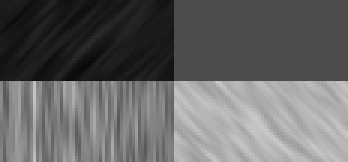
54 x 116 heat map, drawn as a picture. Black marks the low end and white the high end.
The table splits into 2 rows of 2 panels. Panel 1,1: very low, slanting up to the right, faint in contrast. Panel 1,2: low, flat. Panel 2,1: middling, streaked downward. Panel 2,2: high, slanting down to the right, faint in contrast.
